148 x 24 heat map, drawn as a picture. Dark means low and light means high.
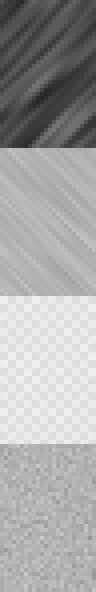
It is made of 4 by 1 panels. Panel 1,1: low, slanting up to the right. Panel 2,1: high, slanting down to the right, faint in contrast. Panel 3,1: very high, checkered, faint in contrast. Panel 4,1: high, fine-grained, faint in contrast.
